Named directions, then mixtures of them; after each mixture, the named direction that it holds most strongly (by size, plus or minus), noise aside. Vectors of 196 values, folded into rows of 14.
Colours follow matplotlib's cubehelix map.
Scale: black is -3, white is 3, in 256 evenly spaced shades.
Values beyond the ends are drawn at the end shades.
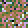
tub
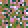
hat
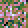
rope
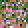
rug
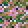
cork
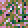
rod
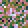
cork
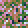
rod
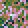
rope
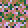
cork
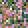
rod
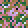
cork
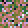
tub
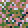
rug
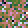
tub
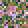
cork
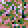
rod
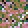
tub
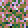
rug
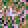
rope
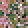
rod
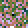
rug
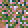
hat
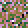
tub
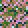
cork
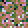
tub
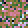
tub
